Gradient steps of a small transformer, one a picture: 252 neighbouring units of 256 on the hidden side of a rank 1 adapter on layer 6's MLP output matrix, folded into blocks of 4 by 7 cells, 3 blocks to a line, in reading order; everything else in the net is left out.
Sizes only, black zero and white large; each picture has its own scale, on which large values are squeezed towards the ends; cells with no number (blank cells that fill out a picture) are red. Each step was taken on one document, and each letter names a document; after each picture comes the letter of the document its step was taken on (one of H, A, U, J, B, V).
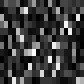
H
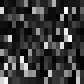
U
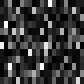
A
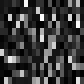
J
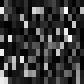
U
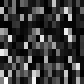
U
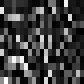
U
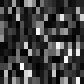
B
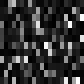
B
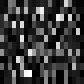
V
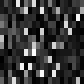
H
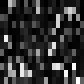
V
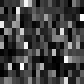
B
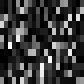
H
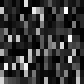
U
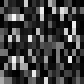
U
